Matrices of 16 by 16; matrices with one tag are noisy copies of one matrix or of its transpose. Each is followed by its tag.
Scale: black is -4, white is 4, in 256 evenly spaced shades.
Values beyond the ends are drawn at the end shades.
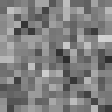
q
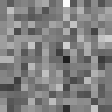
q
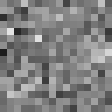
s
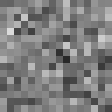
q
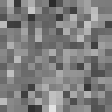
s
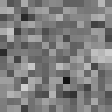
s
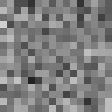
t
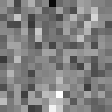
s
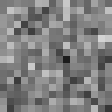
q
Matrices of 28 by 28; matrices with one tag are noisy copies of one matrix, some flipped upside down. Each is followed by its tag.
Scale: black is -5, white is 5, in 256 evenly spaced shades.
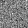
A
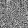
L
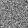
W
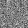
L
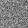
W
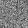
A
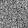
A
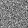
W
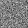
W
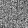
A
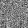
L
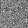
W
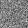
W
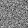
W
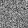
A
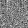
L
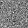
W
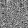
L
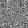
L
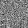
L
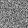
W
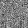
L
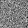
W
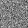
W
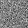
W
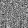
L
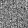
A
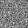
W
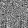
L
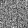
A
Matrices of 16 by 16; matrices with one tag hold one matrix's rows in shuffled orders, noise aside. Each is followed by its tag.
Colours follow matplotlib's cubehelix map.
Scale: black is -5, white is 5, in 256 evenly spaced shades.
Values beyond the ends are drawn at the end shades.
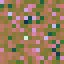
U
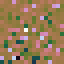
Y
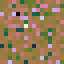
Y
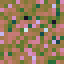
U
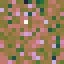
U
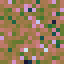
U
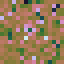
U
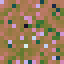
U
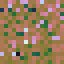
Y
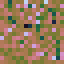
U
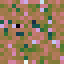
Y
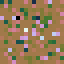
Y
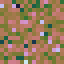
Y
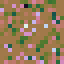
U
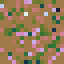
U
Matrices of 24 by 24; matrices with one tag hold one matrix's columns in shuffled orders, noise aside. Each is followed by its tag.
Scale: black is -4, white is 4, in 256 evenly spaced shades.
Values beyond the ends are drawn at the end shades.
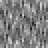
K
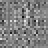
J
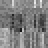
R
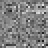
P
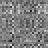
P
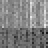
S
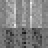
S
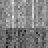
S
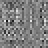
J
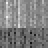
S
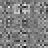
P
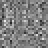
J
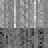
S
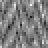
K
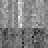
S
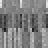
R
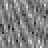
K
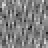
K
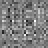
J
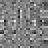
J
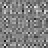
P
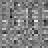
J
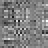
J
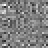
P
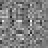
J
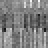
R
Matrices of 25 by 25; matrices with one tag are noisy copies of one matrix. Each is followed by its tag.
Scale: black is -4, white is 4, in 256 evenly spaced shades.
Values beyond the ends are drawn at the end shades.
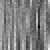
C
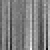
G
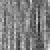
C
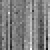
G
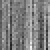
G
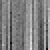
G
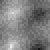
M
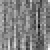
C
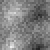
M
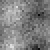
M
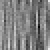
C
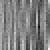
C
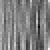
C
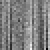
G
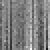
G
